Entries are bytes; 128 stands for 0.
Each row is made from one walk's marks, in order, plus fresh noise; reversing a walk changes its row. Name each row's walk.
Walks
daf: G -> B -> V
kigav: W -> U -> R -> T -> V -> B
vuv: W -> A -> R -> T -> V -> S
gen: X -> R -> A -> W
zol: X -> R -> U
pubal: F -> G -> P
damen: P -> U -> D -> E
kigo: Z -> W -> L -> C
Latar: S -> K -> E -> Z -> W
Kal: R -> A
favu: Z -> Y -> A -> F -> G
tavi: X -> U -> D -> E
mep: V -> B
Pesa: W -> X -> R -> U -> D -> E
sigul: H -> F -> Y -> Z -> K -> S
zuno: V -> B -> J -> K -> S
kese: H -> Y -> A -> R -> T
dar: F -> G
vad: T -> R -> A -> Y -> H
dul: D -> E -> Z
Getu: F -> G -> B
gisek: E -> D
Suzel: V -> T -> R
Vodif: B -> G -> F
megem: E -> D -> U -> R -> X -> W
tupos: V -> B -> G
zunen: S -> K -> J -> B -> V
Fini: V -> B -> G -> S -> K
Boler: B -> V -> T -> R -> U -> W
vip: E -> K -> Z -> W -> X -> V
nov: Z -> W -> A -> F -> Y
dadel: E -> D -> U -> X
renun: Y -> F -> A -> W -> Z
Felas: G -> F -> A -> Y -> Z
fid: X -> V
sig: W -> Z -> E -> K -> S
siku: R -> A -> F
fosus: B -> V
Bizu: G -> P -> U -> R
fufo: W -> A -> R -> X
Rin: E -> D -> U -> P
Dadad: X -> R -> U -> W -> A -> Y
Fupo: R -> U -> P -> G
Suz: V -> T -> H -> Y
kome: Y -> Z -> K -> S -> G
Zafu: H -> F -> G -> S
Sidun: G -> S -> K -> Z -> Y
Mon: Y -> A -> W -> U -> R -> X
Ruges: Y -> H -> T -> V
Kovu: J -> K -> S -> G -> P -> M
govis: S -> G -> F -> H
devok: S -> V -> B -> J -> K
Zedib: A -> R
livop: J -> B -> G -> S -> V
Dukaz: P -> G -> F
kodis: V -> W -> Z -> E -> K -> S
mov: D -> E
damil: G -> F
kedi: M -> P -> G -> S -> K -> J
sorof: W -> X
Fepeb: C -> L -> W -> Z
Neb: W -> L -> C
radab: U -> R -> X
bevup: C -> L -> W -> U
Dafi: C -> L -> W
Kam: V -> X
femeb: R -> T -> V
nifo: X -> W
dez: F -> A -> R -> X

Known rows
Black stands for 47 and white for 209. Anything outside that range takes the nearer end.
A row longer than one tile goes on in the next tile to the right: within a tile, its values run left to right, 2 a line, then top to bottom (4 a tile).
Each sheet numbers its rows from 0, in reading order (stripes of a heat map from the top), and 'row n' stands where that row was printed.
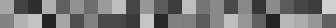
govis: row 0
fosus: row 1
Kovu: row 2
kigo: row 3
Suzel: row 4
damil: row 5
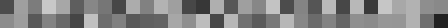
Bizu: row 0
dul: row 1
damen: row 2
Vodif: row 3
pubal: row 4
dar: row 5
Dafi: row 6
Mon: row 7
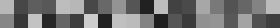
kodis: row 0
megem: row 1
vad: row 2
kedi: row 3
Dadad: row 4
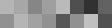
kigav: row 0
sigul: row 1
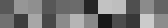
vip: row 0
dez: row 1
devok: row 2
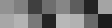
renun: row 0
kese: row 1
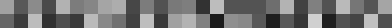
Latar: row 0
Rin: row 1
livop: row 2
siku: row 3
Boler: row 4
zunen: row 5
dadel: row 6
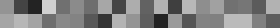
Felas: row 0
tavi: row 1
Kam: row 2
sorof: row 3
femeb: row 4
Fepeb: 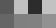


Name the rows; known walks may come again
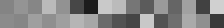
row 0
mep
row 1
Felas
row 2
dadel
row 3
radab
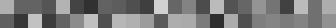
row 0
sig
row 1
sigul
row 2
damil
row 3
Kal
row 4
daf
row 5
Neb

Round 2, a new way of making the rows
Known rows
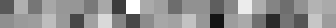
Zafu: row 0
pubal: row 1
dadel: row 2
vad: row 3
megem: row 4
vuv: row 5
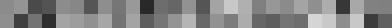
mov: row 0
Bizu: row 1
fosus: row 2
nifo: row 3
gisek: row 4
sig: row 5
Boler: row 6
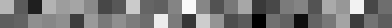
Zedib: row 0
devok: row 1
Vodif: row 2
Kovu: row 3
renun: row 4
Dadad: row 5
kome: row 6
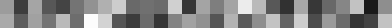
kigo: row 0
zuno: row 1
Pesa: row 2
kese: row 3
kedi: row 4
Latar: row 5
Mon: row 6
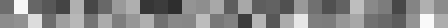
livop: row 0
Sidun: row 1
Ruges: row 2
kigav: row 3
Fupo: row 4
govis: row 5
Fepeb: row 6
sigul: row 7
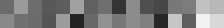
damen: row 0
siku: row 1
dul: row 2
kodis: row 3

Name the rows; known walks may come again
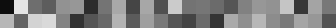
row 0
Dukaz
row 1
tavi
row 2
kigo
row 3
Pesa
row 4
mep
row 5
kese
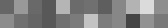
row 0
damen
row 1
Neb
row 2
Rin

